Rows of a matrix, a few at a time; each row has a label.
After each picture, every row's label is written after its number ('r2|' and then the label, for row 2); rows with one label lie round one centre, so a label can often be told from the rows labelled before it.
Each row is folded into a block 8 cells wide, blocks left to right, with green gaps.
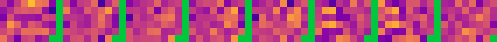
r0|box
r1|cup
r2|cup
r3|cup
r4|cup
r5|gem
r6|gem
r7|cup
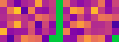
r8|gem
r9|gem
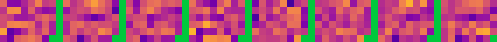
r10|gem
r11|box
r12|box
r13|gem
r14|cup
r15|cup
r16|box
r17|box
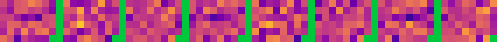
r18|box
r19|gem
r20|cup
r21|box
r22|gem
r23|cup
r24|box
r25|cup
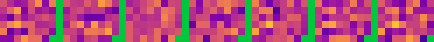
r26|gem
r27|box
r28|cup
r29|box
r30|gem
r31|gem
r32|gem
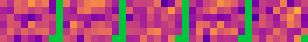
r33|box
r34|box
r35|cup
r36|box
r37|cup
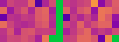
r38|cup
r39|cup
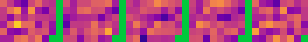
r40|gem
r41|box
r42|box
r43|box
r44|gem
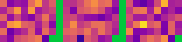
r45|gem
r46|box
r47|gem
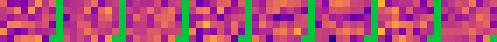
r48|gem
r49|cup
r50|cup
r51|gem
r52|box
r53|box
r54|gem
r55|cup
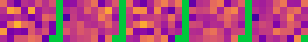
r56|gem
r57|cup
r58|gem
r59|cup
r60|cup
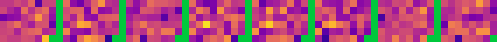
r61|cup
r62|gem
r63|box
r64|gem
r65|gem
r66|gem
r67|cup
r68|box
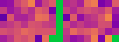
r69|cup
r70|cup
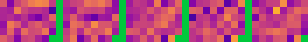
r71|box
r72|box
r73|cup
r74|cup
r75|cup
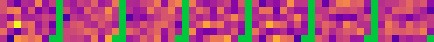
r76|gem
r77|cup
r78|cup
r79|gem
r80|gem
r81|box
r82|box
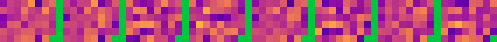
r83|cup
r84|cup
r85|gem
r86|box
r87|cup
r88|gem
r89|cup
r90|gem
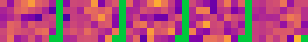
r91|box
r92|cup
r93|box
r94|gem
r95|cup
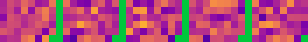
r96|cup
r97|gem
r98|gem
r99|box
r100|gem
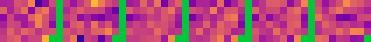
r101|cup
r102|box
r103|cup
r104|cup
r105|cup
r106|box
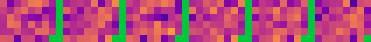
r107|box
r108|cup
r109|box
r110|cup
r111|cup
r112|cup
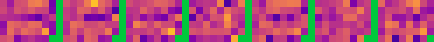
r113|box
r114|box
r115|box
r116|cup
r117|box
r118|cup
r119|box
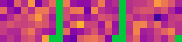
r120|cup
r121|gem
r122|box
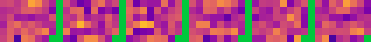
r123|box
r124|gem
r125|gem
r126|box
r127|cup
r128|box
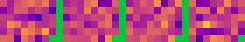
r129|box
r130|cup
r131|cup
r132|gem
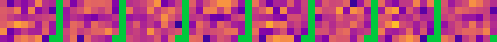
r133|gem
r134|box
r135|cup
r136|box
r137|gem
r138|cup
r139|gem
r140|box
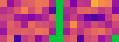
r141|box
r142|box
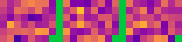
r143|box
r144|gem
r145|gem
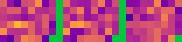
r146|gem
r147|gem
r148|cup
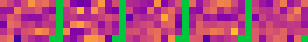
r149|box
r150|gem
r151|cup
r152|box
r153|cup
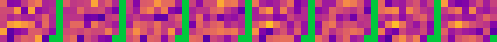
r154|gem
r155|box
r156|box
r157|box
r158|gem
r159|box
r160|gem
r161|gem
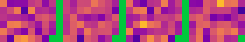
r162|gem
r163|box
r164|gem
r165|box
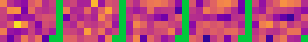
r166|gem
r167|cup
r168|box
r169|box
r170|box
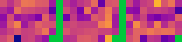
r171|box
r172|cup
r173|box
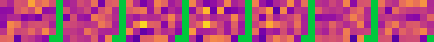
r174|box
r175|cup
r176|gem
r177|gem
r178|gem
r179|cup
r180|box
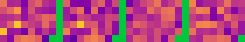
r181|gem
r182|gem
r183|cup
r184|gem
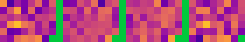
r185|gem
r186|cup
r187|cup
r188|gem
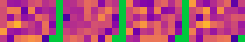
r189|gem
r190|cup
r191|gem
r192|gem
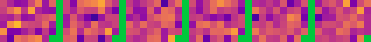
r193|gem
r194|box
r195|cup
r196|box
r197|cup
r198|cup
